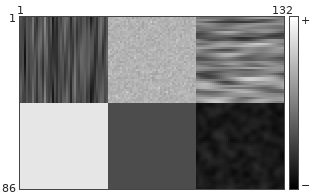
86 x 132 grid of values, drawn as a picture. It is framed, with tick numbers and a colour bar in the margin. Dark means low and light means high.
It is made of 2 by 3 panels. Panel 1,1: low, streaked downward. Panel 1,2: high, fine-grained, faint in contrast. Panel 1,3: middling, streaked across, strong in contrast. Panel 2,1: very high, flat. Panel 2,2: low, flat. Panel 2,3: very low, blotchy, faint in contrast.
